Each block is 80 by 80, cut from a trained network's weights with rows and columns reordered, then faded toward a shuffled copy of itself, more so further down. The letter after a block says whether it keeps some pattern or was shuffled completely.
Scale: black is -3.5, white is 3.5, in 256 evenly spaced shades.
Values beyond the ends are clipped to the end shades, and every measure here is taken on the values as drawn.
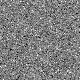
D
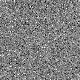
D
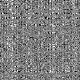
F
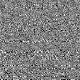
F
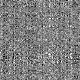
F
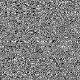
F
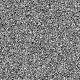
D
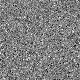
D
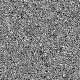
D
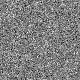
D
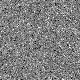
D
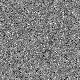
D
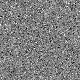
D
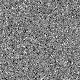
D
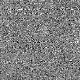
F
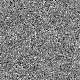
D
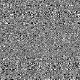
F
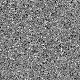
D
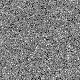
D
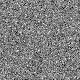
D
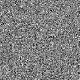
F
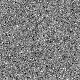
D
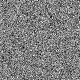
D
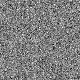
D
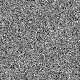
D
